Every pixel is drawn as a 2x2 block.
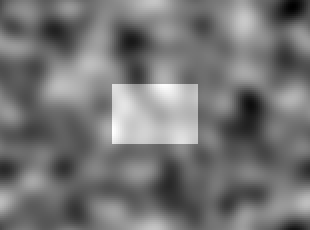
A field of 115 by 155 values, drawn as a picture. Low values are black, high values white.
The centre is the ninth with the highest average. Values change most from cell to cell in the centre. In the centre lies a patch that is higher than the rest. No overall slope runs across the table.
